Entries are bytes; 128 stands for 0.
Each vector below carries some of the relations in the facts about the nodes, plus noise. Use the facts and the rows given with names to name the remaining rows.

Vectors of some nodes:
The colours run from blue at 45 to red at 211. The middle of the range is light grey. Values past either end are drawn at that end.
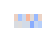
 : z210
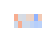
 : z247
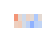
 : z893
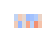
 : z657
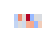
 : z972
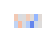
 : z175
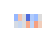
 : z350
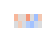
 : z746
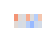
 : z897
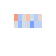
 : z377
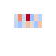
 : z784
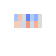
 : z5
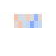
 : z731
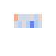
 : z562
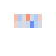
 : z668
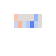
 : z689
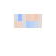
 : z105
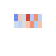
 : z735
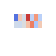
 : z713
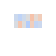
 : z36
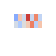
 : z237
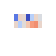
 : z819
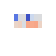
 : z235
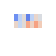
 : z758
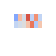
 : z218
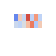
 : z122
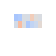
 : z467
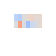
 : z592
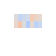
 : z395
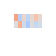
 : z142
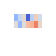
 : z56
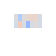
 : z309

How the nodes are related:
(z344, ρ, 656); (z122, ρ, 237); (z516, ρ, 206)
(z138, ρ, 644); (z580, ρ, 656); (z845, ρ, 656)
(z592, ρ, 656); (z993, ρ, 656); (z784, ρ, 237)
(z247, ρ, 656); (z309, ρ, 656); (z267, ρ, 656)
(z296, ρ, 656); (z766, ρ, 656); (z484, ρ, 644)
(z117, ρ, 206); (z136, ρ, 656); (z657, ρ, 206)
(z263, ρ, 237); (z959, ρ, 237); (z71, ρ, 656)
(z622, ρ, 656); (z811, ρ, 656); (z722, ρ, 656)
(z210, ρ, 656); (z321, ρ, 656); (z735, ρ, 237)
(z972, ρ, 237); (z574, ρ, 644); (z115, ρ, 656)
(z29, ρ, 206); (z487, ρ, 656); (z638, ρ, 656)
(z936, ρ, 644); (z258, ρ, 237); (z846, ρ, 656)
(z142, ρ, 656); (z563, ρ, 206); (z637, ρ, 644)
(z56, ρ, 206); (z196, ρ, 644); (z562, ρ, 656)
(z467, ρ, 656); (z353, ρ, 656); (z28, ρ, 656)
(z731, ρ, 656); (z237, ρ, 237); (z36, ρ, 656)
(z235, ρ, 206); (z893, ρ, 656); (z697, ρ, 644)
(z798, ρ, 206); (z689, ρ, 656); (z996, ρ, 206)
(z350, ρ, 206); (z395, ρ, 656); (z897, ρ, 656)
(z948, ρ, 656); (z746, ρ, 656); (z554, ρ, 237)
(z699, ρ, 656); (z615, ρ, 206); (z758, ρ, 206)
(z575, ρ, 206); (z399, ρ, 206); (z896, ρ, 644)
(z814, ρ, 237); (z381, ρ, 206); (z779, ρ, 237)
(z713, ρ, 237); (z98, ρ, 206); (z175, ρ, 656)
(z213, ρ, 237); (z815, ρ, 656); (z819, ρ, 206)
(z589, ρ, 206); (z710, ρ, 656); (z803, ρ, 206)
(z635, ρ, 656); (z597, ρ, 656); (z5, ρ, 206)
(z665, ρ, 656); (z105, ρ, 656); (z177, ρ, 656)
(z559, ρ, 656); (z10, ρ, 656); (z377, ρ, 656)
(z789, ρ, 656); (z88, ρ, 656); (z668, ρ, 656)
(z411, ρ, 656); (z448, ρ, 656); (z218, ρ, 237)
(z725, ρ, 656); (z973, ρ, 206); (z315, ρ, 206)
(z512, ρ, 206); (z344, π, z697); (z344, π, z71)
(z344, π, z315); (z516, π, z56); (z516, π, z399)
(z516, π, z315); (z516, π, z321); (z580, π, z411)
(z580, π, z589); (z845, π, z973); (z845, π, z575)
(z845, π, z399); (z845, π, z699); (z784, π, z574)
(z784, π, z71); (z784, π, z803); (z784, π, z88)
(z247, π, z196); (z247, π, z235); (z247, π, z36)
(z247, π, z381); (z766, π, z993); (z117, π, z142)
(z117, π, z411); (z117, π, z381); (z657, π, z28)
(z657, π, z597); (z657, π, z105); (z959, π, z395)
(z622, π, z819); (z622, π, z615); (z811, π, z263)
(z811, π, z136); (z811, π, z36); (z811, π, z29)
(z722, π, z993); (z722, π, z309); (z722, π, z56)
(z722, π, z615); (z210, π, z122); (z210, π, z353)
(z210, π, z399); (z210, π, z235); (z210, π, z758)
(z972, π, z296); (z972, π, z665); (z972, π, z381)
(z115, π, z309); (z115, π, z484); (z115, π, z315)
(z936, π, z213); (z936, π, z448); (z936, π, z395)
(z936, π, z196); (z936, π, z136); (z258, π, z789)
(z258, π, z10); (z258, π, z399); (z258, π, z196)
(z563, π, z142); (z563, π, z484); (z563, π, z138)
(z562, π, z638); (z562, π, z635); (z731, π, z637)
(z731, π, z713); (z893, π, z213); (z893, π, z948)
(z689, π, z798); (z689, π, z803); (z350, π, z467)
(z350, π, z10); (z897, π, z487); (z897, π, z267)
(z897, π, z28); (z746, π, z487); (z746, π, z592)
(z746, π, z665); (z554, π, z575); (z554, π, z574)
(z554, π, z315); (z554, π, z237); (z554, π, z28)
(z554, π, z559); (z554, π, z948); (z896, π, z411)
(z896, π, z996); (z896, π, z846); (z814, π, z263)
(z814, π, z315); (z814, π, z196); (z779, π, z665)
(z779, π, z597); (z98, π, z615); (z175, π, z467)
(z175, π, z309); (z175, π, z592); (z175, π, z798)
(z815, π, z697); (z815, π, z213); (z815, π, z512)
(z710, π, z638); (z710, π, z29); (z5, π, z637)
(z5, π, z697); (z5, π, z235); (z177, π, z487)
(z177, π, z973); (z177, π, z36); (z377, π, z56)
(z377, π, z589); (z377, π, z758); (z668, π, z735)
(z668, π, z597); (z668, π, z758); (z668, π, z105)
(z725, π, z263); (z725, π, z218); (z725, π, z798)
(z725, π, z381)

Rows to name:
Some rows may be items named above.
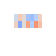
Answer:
z657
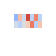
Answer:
z237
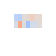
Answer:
z592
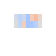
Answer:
z638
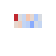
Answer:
z344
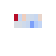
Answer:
z580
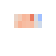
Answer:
z697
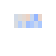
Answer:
z622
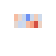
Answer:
z315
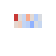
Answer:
z344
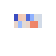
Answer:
z615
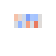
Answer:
z516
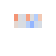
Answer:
z897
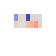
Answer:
z512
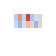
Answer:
z959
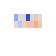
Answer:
z29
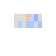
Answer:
z622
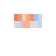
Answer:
z936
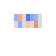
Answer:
z98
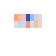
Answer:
z117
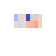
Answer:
z996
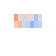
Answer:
z815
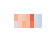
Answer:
z196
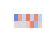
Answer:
z213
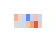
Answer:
z315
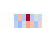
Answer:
z258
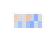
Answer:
z722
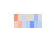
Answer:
z815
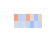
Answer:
z845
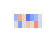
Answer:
z98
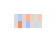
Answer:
z665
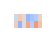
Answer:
z657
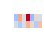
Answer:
z779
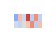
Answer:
z237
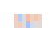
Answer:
z28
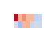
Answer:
z896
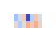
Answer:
z589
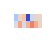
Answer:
z381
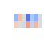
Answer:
z5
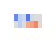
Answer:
z399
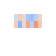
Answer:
z657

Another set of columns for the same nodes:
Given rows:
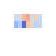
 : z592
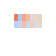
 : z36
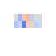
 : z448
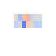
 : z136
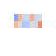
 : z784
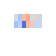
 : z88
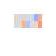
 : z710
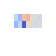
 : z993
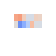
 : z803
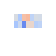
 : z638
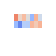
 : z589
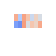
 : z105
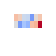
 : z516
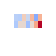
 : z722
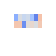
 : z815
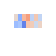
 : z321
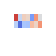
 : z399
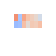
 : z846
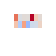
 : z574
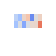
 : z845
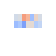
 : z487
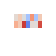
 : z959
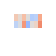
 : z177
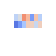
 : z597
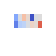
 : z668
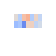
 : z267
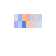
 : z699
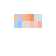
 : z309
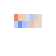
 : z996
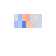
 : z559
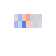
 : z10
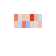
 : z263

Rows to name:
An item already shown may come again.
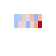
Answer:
z722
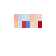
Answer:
z258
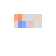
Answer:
z803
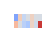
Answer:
z554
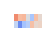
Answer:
z996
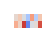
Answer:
z959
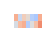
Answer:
z247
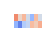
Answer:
z589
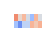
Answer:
z589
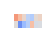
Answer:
z512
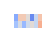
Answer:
z897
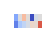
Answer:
z668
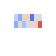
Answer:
z210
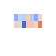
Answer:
z344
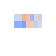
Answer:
z28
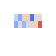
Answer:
z210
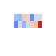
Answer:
z377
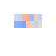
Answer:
z28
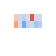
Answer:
z697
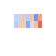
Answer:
z622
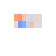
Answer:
z803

